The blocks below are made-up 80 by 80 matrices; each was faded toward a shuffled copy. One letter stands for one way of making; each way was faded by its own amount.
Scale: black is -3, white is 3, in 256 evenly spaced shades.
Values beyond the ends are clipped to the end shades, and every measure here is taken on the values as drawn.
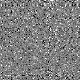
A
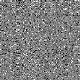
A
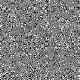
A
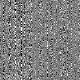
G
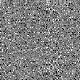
A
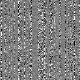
G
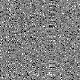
A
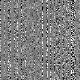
G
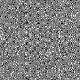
A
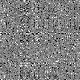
A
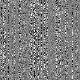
G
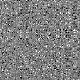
A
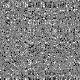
A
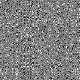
A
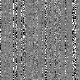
G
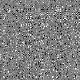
A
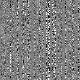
G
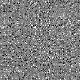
A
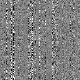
G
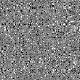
A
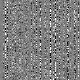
G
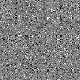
A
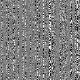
G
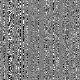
G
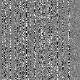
G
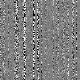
G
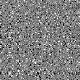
A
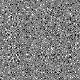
A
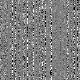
G
